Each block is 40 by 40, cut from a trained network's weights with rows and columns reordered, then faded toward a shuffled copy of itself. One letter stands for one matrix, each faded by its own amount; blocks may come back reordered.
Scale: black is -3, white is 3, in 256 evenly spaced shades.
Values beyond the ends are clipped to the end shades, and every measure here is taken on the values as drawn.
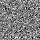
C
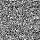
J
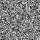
J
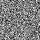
J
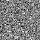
J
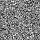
C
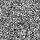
J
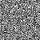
J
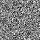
J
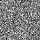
C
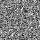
C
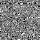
C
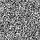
J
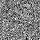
J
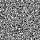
J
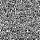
C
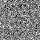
J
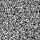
J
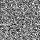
C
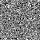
C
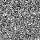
J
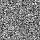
J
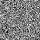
J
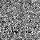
C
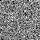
J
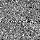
C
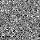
C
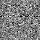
C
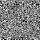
C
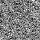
J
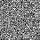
J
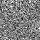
C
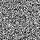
J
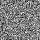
C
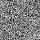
J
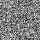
J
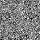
C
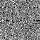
C
